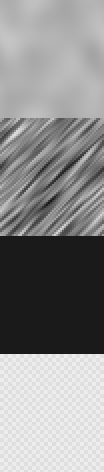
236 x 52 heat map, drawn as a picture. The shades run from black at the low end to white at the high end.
The table splits into 4 rows of 1 panel. Panel 1,1: high, smooth, faint in contrast. Panel 2,1: middling, slanting up to the right, strong in contrast. Panel 3,1: very low, flat. Panel 4,1: very high, checkered, faint in contrast.
